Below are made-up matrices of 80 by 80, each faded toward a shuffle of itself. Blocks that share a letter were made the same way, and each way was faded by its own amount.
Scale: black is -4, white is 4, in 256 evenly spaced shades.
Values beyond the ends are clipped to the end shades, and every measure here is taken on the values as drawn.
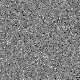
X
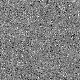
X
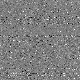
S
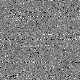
S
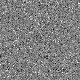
X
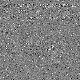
S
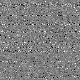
S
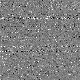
S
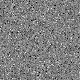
X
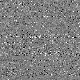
S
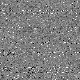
S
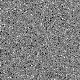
X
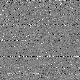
S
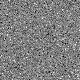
X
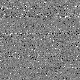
S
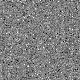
X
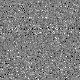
S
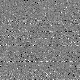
S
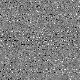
S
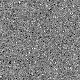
X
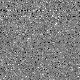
S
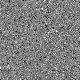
X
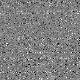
S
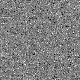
X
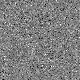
X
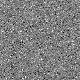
X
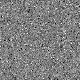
X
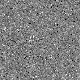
X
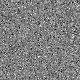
X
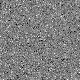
X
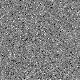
X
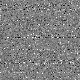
S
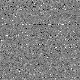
S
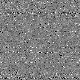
S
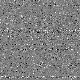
S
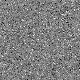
X
